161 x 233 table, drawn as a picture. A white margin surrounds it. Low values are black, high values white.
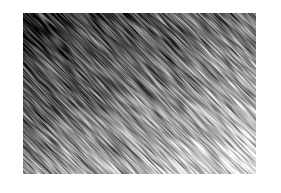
The values follow a bell shape. Streaks slant down to the right. The ninth with the highest average is the bottom right. Neither half mirrors the other. Values rise toward the bottom right. No single row or column stands out from its neighbours. The ninth with the lowest average is the top left.
